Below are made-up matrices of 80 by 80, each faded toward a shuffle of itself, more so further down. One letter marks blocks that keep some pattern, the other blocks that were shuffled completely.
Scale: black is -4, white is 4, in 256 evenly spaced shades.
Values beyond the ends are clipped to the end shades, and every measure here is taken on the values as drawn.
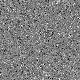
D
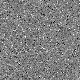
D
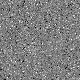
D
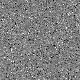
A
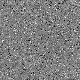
D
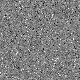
D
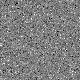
A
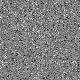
D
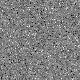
D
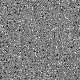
D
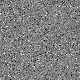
D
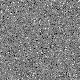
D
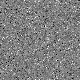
A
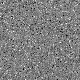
A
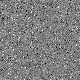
D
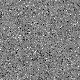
D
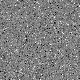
A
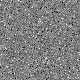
A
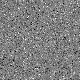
D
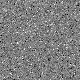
A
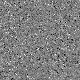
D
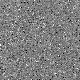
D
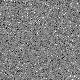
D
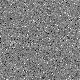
A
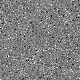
A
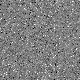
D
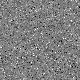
A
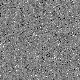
D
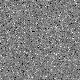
A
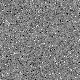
A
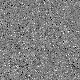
A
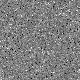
D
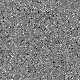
A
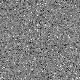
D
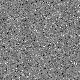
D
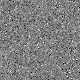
A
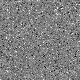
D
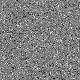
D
